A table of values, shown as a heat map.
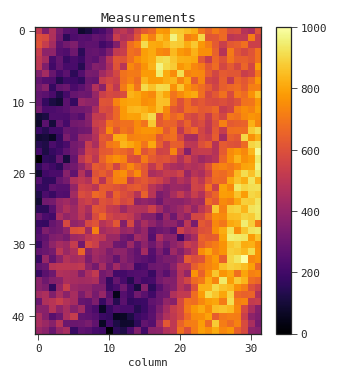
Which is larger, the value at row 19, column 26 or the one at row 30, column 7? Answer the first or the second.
the first
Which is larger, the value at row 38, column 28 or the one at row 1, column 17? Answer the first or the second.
the second
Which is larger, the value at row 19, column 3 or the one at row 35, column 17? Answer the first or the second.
the second
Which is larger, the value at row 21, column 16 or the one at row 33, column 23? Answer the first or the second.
the second
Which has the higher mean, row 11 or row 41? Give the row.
11
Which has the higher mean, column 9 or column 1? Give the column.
9
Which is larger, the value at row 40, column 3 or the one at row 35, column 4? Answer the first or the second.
the second
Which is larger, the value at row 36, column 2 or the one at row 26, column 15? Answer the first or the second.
the second
